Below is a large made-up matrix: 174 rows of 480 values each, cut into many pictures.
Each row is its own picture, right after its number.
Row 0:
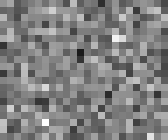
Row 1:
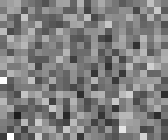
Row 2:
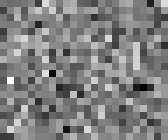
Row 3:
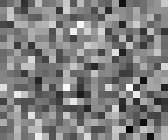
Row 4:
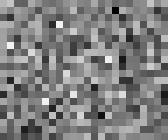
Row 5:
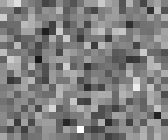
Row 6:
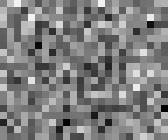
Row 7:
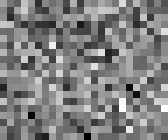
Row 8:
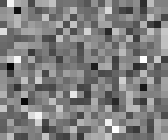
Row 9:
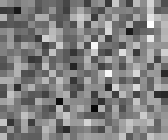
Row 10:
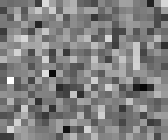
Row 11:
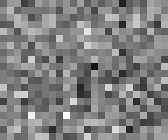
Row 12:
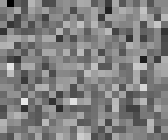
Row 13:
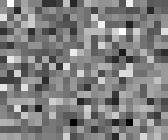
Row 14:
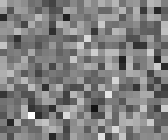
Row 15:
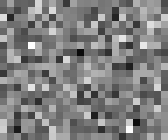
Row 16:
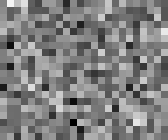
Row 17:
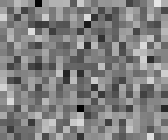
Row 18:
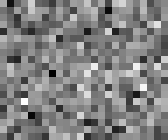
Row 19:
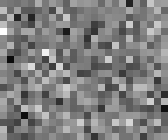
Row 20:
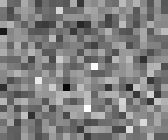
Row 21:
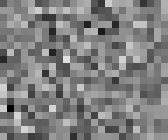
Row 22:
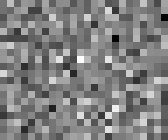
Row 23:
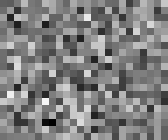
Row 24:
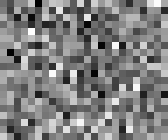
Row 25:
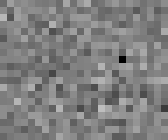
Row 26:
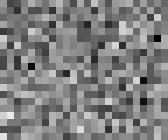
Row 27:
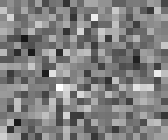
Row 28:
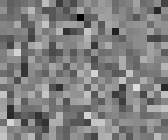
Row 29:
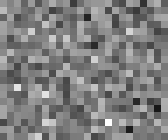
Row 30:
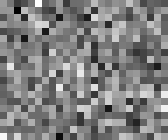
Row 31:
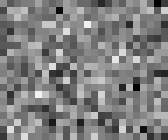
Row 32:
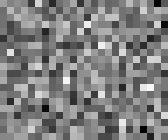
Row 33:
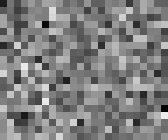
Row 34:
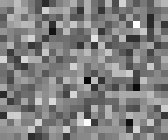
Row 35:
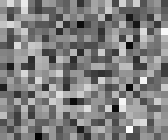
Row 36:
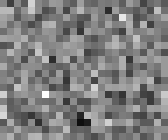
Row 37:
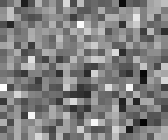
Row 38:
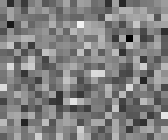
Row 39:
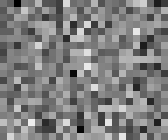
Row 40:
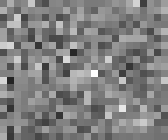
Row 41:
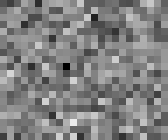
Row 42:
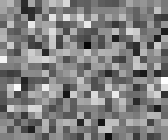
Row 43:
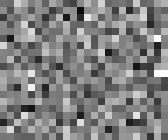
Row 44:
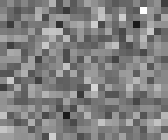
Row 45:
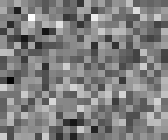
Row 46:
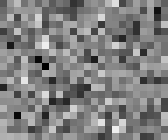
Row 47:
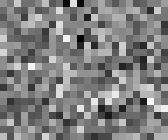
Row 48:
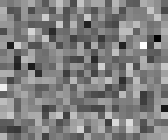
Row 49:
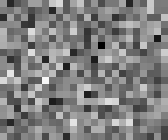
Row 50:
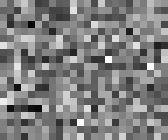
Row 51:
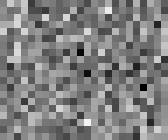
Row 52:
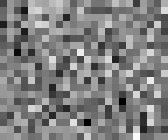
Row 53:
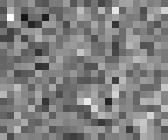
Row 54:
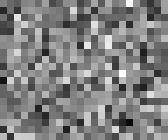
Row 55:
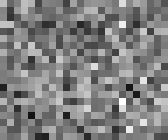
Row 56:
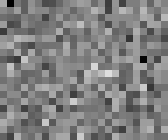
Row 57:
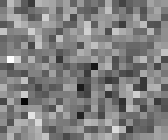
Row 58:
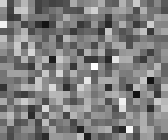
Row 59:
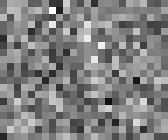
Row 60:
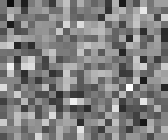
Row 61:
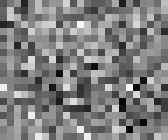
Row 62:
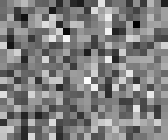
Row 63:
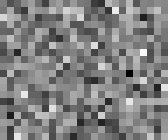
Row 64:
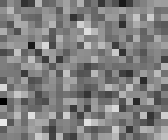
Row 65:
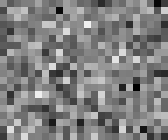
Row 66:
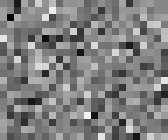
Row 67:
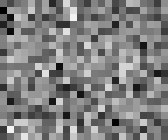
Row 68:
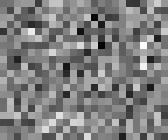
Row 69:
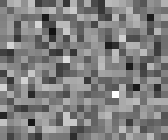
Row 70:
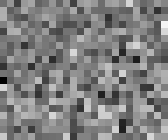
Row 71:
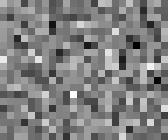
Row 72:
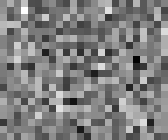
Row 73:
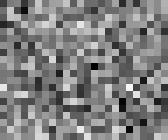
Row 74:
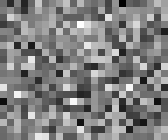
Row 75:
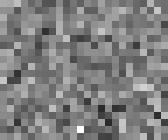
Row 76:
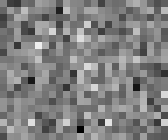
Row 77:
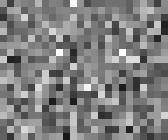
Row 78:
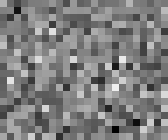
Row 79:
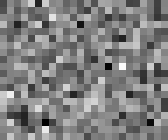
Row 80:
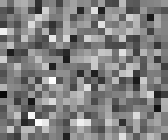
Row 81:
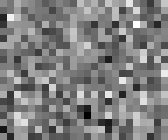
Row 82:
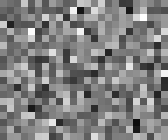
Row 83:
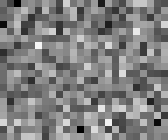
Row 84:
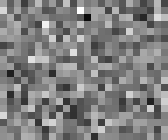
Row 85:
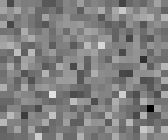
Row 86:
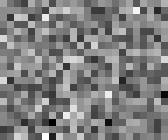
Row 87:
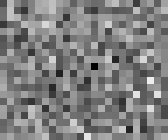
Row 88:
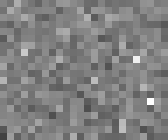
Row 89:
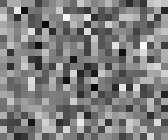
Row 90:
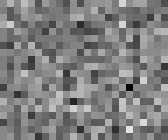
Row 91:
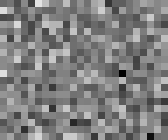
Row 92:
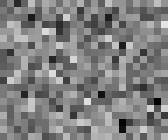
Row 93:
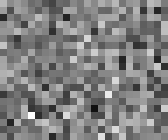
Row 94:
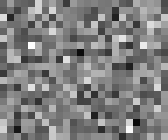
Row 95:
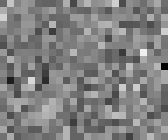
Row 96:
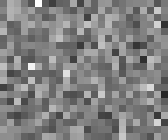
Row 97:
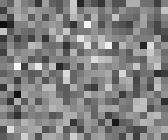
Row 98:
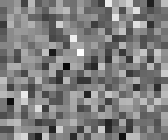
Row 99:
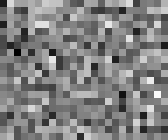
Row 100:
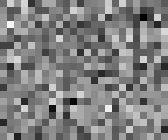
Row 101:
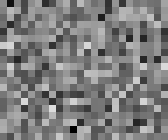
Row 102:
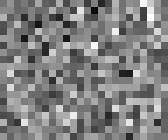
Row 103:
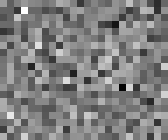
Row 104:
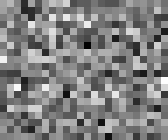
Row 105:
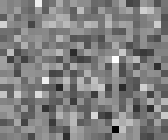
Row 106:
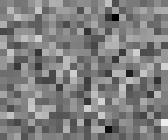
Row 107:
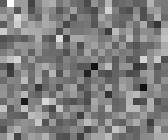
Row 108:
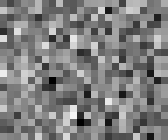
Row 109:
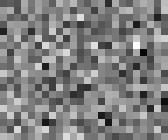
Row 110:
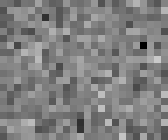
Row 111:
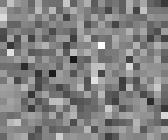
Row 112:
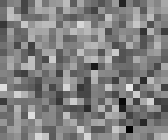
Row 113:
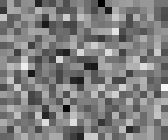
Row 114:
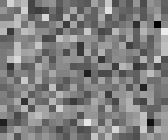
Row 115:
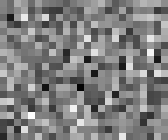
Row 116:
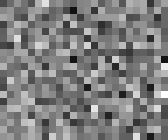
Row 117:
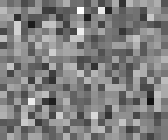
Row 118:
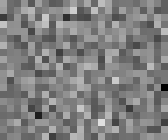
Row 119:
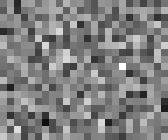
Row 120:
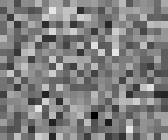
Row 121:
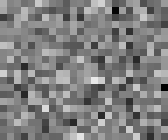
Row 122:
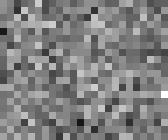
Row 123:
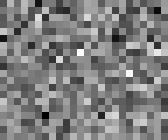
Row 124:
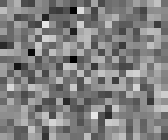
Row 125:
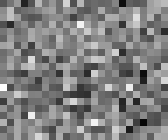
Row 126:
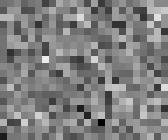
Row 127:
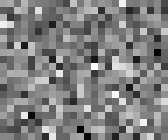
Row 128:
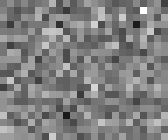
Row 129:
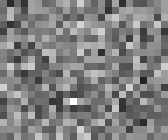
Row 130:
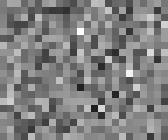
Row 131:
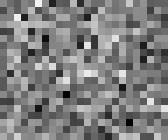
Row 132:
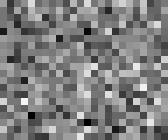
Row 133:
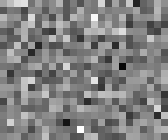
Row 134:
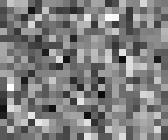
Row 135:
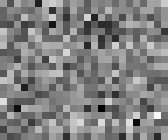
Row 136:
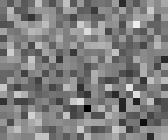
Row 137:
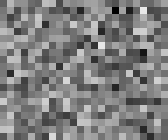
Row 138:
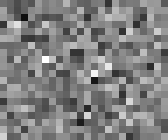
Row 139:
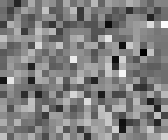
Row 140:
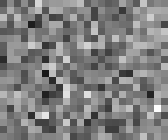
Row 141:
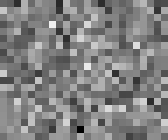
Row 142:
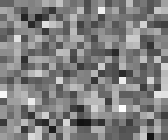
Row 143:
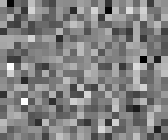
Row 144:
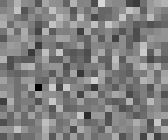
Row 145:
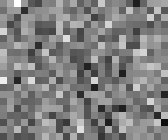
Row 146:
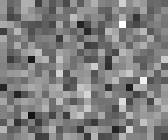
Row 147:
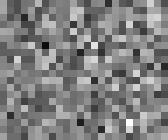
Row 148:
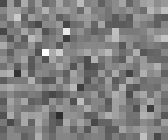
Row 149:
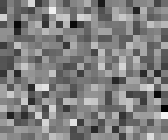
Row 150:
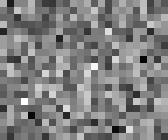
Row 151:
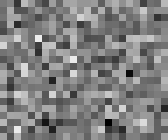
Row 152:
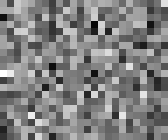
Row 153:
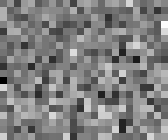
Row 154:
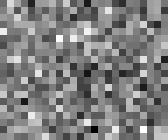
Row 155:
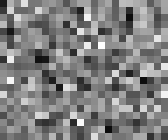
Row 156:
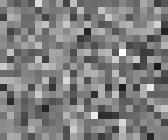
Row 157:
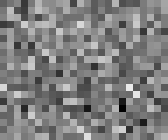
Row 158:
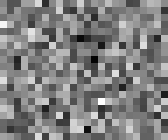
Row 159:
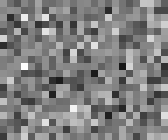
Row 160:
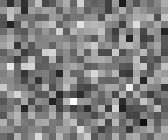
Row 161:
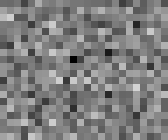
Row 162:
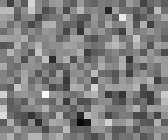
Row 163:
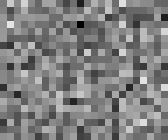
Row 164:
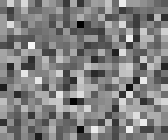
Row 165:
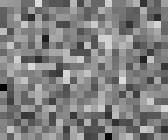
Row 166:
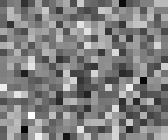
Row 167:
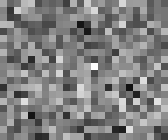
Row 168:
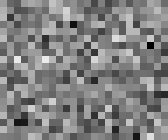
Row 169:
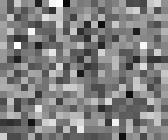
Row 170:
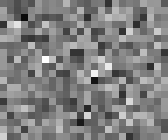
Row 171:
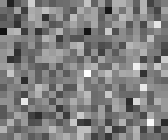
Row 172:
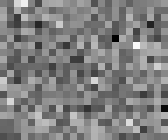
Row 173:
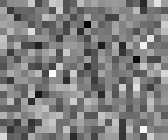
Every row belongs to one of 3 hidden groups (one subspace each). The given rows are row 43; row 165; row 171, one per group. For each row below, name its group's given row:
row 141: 165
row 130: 43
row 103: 165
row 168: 43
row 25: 165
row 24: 165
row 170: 43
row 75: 165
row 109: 43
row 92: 165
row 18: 171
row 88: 165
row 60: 171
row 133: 165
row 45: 165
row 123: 43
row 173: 165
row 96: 165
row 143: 171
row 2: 165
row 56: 171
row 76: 165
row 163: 171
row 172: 165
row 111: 165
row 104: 43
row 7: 171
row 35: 171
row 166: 171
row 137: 43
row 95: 165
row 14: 43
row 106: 43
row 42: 43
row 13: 165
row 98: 43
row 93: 43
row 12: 171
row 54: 165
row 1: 165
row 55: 171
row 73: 171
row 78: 165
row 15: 43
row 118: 43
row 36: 43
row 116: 43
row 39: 165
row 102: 43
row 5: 165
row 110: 165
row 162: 43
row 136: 171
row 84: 43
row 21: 43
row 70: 165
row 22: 43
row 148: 43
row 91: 43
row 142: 43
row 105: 165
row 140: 43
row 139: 165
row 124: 43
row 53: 43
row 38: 171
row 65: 165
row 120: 43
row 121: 43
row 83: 165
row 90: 171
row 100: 171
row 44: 43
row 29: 43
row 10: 165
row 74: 171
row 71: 43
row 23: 43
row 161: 43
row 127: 171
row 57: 171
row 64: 171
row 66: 43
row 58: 171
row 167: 171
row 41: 165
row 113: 43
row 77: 165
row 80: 43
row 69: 43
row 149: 43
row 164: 171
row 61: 171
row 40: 43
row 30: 165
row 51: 171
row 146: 171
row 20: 171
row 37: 171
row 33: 43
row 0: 43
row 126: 43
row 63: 43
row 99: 171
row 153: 165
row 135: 165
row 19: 165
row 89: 165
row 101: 171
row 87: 171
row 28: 43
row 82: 43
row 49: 165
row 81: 43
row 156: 165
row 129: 171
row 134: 43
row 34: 43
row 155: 43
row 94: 43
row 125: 171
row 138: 43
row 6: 165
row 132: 171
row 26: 165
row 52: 171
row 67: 165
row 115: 43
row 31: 165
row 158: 165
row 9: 43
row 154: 171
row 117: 43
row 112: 171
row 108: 43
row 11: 171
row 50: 43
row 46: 43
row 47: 165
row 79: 43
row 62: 43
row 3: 171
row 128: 43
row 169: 165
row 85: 171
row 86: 43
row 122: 165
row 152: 43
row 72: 171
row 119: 43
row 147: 43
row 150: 171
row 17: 165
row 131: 165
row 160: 171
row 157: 171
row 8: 171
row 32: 165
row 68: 165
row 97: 165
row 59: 165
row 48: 165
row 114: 171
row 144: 165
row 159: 43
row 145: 165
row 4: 43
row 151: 43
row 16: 171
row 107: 171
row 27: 165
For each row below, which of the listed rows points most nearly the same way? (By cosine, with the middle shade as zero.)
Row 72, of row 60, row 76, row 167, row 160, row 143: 167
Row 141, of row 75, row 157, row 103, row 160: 103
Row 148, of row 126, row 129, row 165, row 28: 126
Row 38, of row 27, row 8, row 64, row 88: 64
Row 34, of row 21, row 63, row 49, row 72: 21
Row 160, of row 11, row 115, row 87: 11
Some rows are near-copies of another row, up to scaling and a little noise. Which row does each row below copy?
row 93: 14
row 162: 36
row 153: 70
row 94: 15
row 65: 31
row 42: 104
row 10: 2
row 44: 128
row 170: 138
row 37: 125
